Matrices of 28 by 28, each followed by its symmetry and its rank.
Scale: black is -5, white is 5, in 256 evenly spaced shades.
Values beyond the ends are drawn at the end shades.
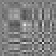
symmetric, rank two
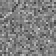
antisymmetric, full rank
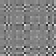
symmetric, rank two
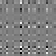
neither, rank one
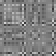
symmetric, rank two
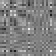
symmetric, rank two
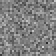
antisymmetric, full rank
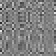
neither, rank three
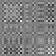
symmetric, rank two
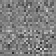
neither, rank five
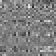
neither, rank five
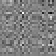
neither, rank three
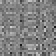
neither, rank five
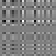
neither, rank one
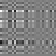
neither, rank one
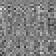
neither, rank five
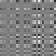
neither, rank one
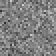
antisymmetric, full rank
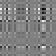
neither, rank one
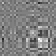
symmetric, rank two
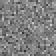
antisymmetric, full rank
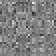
neither, rank five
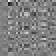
neither, rank three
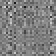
neither, rank three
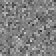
antisymmetric, full rank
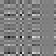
neither, rank one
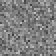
antisymmetric, full rank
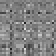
neither, rank three
